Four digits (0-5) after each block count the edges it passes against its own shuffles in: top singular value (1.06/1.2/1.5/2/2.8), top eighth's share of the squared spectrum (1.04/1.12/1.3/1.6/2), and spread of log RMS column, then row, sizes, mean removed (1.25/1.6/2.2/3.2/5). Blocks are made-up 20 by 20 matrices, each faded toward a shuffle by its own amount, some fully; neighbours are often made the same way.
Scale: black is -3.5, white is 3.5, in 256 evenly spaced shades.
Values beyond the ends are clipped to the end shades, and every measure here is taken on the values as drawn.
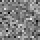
0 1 0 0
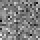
0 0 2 0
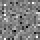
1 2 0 0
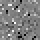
0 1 0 0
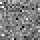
1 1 0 0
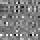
3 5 1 2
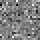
1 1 0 0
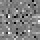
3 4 1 2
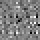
3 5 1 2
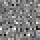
3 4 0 2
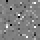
0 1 0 0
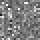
2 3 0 0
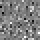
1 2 1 0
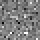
1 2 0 0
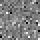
0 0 0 0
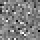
0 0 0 0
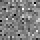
0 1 0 0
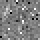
0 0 0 0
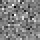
0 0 0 0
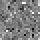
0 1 0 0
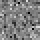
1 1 0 0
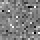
1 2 0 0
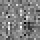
3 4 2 1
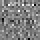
3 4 1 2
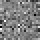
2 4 1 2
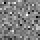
1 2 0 0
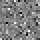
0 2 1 0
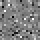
2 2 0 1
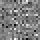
3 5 2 1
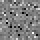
1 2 0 0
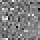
3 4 1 1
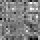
3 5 2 1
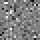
0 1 0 0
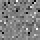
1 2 0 0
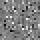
2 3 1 0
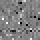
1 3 0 1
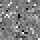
0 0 0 0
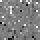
0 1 0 0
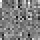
3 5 1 2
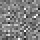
2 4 1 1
